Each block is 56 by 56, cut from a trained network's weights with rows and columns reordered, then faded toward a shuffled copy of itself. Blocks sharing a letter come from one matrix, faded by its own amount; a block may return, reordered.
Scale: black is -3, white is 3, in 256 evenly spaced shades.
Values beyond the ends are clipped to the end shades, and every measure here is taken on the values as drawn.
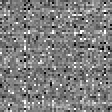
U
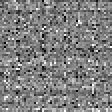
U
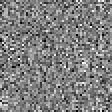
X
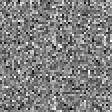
X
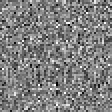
X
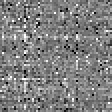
U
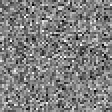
X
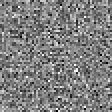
X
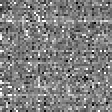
U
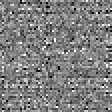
U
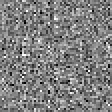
X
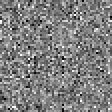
X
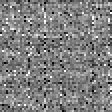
U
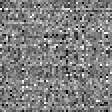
U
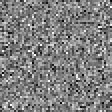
X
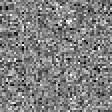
X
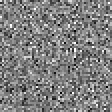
X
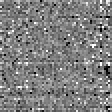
U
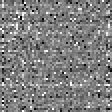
U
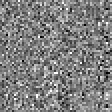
X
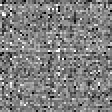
U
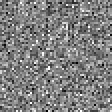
X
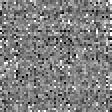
U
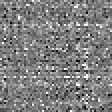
U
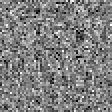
X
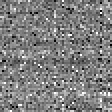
U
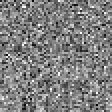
X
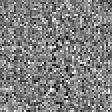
X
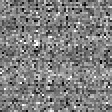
U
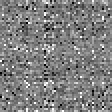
U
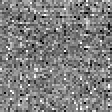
U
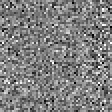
X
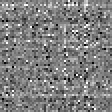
U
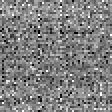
U
